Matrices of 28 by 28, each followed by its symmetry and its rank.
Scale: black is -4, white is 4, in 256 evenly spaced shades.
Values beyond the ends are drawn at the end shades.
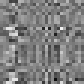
neither, rank three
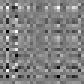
neither, rank two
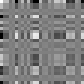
symmetric, rank one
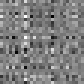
neither, rank three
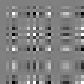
symmetric, rank one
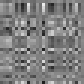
neither, rank two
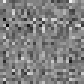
neither, rank five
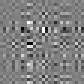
antisymmetric, rank two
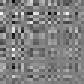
antisymmetric, rank two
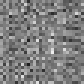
neither, rank five
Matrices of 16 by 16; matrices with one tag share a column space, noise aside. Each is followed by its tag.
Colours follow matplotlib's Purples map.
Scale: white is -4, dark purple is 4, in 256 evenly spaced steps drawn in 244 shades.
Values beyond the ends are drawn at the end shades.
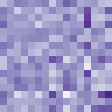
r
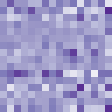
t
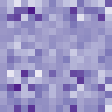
t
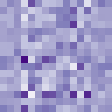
r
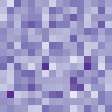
r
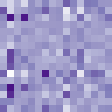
t
